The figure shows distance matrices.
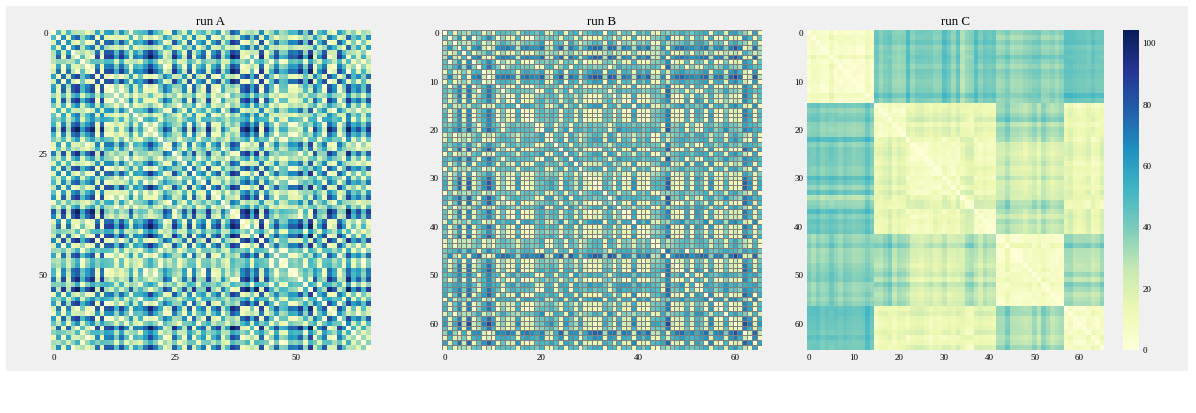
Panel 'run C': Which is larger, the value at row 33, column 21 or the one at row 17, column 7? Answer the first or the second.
the second
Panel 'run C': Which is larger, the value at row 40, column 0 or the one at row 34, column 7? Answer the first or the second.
the first
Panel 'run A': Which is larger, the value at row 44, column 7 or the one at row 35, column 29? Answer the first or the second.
the second
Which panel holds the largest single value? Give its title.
run A
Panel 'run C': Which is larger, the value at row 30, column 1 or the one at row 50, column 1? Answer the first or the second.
the first
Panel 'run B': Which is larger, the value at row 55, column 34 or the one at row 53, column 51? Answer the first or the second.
the first
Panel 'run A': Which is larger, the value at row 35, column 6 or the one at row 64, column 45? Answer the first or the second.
the first
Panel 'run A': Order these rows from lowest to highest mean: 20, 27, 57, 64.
64, 27, 57, 20
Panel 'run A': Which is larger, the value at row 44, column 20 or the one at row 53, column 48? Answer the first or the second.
the first
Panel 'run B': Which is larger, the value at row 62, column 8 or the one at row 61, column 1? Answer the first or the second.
the first
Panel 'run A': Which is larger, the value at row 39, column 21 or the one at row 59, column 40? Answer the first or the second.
the second
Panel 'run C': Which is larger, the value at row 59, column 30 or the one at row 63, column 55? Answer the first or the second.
the second
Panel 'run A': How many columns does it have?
66
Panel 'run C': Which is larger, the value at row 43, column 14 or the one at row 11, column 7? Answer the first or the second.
the first
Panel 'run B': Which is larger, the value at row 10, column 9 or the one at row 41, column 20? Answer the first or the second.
the second
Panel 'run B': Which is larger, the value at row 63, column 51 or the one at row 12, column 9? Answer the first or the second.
the second
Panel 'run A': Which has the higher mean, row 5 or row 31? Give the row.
5
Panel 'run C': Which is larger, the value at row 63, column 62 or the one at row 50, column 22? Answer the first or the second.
the second
